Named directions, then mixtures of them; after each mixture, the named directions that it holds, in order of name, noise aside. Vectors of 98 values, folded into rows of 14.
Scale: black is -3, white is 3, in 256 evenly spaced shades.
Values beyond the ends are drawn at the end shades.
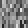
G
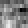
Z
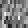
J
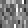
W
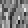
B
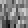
B, W, Z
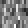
J, W, Z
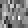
G, J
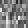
B, G, Z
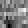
J, Z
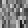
G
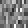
B, G, W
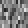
B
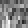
B, Z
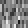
B, W, Z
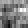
Z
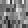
J, W, Z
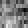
G, Z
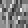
B, G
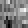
J, Z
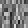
B, W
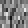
B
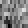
J, Z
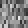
G, J, Z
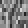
B, G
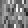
G, J, W
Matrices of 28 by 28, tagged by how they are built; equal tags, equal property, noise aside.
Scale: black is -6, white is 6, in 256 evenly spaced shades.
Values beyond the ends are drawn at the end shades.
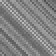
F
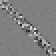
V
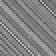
F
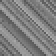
F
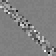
V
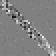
V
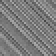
F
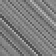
F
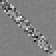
V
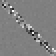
V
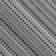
F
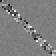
V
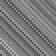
F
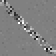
V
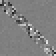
V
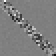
V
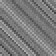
F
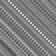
F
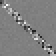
V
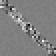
V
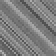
F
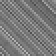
F
